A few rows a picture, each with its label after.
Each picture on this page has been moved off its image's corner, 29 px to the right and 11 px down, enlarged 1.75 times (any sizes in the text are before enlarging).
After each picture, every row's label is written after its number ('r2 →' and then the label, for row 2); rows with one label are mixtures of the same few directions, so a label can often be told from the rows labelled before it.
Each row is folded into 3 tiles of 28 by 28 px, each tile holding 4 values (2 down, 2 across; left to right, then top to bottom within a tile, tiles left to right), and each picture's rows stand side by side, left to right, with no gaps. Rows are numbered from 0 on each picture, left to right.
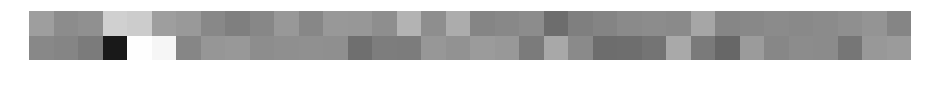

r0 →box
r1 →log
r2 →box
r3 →box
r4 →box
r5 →box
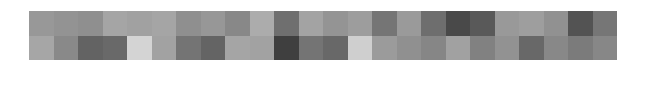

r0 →box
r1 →box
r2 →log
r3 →log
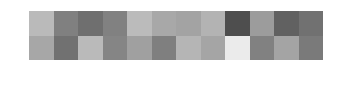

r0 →log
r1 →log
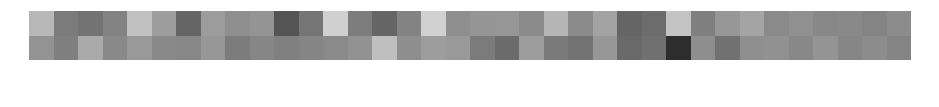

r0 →log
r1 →log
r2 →log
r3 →box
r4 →log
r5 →log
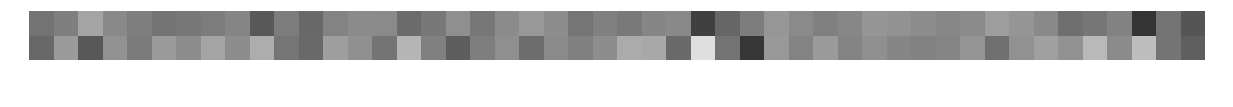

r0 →log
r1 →box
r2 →box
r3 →log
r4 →box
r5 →log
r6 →box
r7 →box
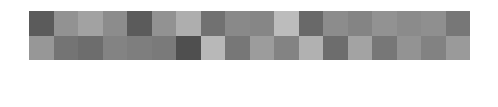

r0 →log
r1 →log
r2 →log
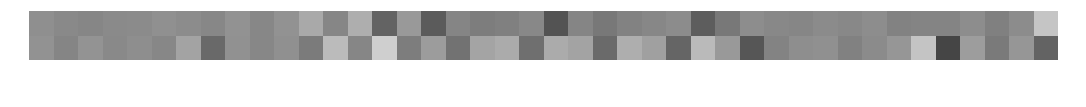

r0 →log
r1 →log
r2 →log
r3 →box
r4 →box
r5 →box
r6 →log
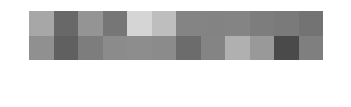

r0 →log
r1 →box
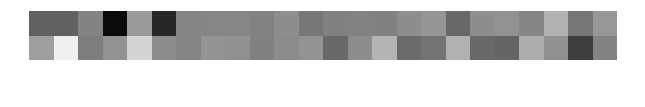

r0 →box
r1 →box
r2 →box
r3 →box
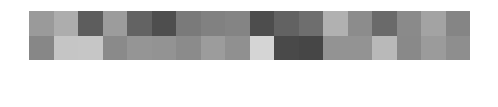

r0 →log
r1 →box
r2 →log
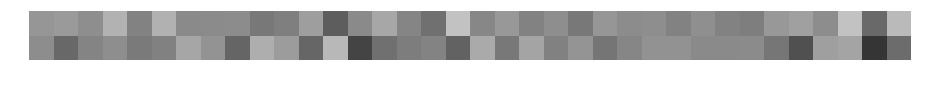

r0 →box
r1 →box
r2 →log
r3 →log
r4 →log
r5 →box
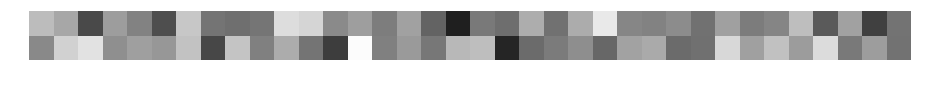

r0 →log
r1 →log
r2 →log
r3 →log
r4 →box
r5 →log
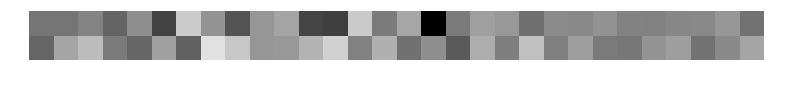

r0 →box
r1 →log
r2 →log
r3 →log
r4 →box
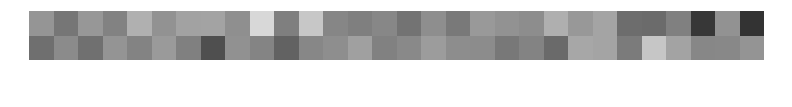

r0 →log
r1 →box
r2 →box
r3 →box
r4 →box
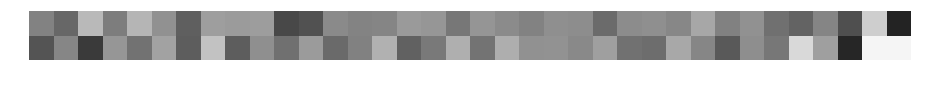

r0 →log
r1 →log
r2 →box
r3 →log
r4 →box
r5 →box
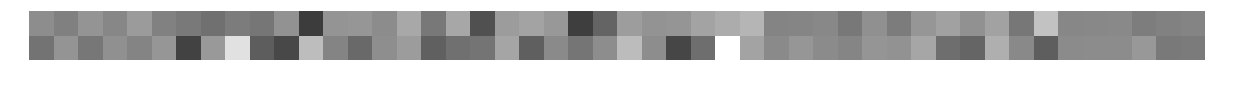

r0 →log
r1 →box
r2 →box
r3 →log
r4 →box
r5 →box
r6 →box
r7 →box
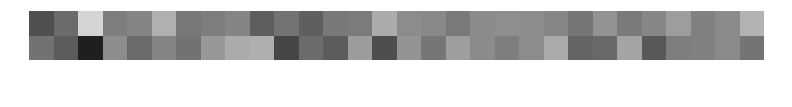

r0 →log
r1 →box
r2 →log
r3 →box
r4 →log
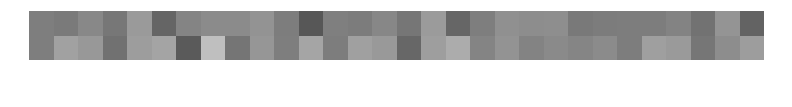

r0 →box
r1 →log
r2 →box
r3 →log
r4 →box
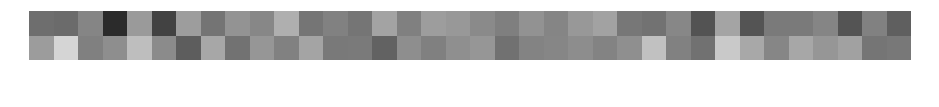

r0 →box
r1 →log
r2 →log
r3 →log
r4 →box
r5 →box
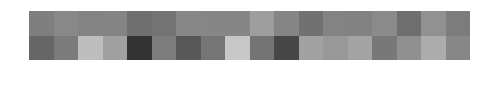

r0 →box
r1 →box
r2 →box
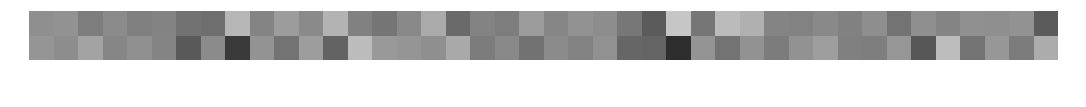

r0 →log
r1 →log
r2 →log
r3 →log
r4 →log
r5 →box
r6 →log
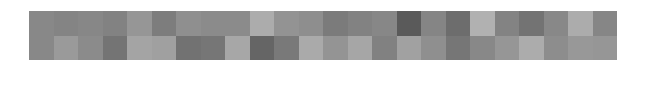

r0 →box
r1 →box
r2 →box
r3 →log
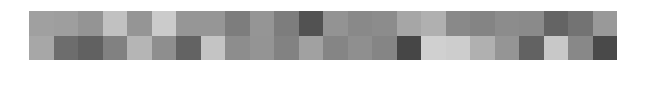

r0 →box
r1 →log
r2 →box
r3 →box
